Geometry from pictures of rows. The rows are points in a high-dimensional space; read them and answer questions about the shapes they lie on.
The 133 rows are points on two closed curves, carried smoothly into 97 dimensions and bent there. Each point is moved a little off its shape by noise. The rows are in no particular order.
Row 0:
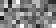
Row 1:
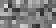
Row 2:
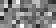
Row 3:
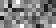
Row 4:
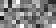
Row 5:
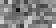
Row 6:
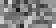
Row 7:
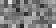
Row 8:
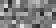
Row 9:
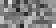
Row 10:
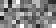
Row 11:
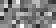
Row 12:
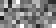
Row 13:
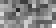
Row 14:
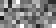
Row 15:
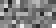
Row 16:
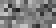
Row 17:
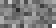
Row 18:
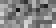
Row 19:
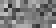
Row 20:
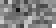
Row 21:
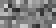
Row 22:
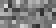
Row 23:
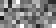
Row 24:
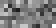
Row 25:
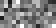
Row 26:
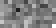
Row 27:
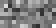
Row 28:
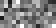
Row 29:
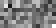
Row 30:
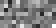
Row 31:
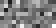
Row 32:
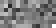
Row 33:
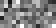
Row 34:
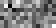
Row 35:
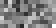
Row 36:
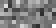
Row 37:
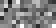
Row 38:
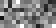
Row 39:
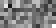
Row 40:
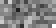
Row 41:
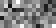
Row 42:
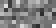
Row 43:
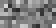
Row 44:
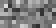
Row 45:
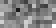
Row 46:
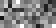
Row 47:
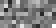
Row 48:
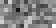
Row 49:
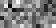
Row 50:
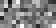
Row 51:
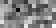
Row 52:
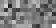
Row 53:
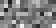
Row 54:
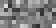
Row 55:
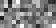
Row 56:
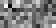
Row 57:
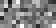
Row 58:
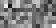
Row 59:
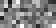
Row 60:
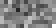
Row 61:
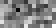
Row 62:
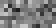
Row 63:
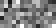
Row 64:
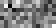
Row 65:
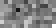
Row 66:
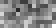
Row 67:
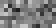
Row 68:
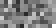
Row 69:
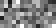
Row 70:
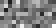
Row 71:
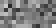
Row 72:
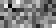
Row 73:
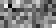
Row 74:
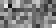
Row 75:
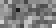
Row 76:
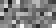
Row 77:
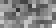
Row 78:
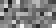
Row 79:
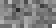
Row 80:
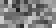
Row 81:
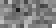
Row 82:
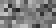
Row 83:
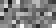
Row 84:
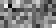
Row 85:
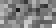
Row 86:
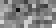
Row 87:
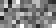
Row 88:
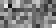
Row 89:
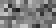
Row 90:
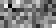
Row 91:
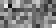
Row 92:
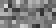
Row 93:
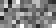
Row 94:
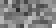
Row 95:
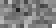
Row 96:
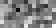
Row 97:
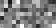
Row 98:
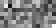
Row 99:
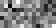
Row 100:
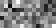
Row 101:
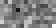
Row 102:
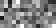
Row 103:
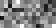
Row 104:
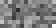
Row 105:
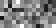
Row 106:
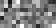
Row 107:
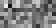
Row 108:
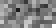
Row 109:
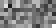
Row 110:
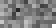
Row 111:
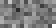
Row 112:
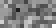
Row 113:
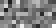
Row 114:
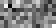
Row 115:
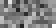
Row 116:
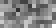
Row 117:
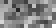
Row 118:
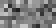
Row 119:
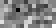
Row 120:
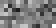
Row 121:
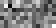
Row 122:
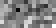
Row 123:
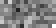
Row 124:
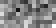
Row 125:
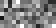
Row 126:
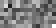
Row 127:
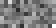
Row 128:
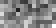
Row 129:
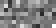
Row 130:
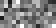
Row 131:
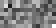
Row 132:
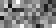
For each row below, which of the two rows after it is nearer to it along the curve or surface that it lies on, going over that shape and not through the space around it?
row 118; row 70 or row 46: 70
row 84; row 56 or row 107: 56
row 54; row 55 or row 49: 55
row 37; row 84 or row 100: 100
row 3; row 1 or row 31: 31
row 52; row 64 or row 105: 64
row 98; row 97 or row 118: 118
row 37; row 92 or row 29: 92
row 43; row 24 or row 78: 24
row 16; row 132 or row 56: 56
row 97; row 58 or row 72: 72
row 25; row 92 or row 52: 92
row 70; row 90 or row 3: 3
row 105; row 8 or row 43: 8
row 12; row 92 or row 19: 92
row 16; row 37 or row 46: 37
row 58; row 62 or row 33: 62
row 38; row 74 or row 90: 90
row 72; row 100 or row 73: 73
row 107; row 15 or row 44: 44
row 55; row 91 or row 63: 63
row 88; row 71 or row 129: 71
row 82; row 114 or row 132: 114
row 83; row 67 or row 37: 37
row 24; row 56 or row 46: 56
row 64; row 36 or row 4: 4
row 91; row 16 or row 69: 16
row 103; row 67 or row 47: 47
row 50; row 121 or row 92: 92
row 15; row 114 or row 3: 3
